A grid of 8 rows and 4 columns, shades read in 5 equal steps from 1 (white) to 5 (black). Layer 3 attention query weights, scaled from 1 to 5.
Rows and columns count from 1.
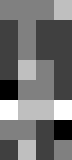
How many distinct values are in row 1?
2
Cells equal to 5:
2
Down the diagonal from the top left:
3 3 4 4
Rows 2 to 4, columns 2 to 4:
3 4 4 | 3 4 4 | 2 3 4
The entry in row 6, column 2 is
2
